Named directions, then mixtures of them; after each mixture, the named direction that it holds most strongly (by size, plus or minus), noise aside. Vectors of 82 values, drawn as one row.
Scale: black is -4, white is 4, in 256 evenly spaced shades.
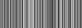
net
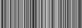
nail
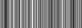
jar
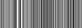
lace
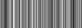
jar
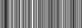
jar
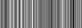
jar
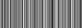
net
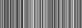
net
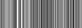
lace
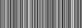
net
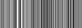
lace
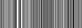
lace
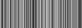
nail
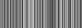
net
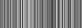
net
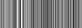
lace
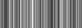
jar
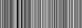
lace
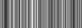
jar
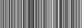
net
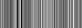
lace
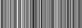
nail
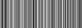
nail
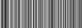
jar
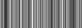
jar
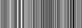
lace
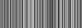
net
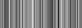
net
